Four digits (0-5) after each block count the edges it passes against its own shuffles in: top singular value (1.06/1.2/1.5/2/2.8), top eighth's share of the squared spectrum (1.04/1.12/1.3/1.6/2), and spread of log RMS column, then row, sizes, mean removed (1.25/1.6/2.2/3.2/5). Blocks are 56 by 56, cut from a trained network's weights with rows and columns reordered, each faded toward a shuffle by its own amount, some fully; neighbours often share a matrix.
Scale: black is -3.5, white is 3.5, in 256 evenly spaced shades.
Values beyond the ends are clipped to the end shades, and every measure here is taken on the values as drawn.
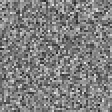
1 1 0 0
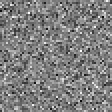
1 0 0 0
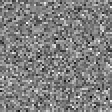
2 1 0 0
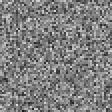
0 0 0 0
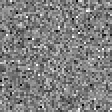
2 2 0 0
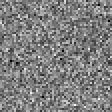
1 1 0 0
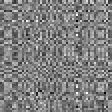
5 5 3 3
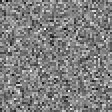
2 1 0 0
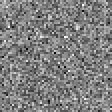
0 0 0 0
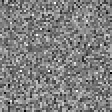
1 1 0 0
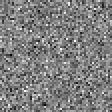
0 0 0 0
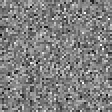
2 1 0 0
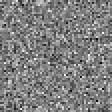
2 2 0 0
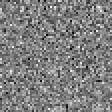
3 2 0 1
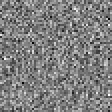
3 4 1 1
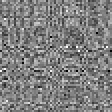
4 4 1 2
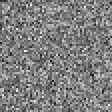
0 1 0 0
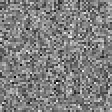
2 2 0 0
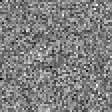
1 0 0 0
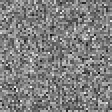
2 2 0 0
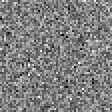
0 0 0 0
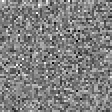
2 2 0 0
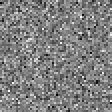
1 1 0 0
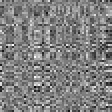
5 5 3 3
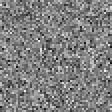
1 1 0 0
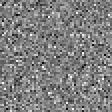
3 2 1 0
